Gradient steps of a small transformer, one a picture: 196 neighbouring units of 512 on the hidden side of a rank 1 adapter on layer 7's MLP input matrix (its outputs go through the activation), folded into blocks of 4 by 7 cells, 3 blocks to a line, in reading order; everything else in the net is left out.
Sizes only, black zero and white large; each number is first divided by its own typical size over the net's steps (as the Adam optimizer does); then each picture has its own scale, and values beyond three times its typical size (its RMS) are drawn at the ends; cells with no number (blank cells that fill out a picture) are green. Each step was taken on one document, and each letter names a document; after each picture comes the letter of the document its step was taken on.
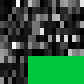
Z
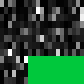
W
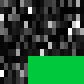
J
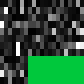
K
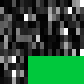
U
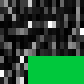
J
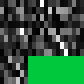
U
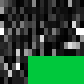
K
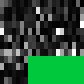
W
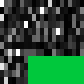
W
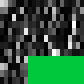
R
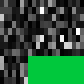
K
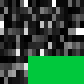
K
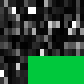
J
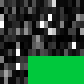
K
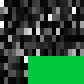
W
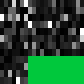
J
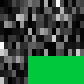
Z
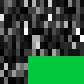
K
